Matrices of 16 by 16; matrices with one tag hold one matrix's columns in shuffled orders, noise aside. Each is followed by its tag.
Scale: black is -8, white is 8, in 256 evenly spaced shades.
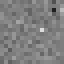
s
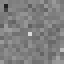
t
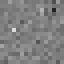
s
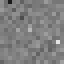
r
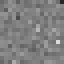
r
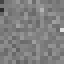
s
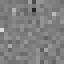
s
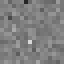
r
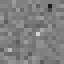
t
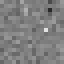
s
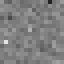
r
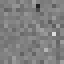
t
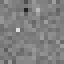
s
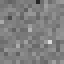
r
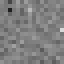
s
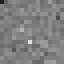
r
